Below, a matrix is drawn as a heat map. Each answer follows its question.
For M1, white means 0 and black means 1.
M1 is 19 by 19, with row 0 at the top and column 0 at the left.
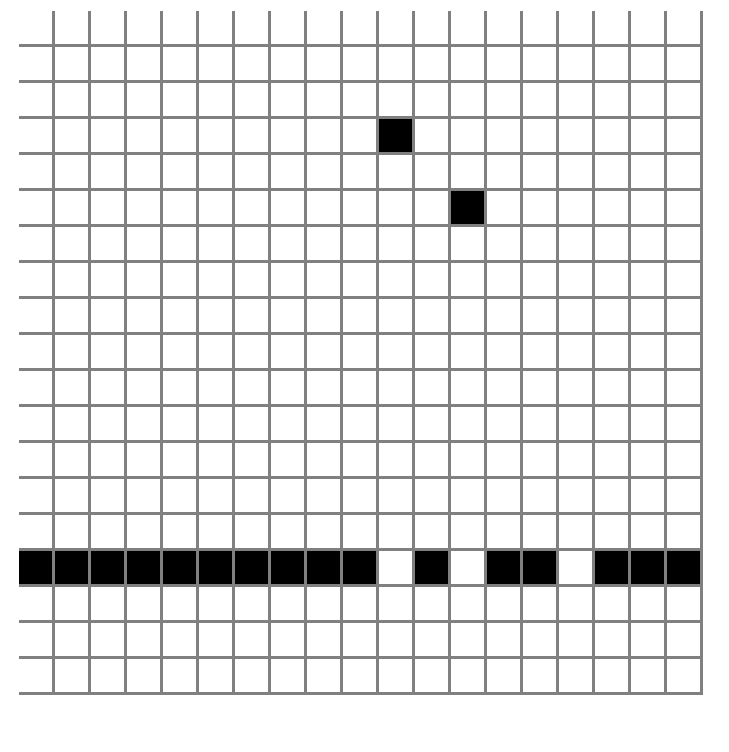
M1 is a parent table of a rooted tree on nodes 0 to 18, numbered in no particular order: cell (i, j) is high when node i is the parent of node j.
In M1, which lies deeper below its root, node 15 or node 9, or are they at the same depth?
node 9
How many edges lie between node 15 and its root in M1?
0
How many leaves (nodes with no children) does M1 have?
16
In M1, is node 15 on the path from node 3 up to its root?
yes
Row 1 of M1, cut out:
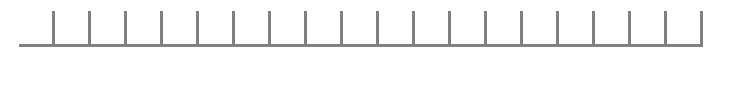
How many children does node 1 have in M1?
0
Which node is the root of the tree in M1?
15
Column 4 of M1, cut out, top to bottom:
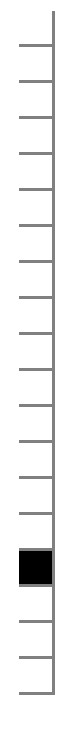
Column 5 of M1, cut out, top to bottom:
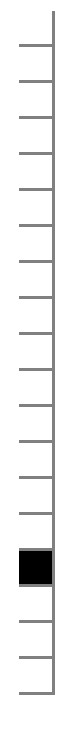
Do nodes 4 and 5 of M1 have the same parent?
yes
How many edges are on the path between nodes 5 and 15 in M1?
1
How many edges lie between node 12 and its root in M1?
2
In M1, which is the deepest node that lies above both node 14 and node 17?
15
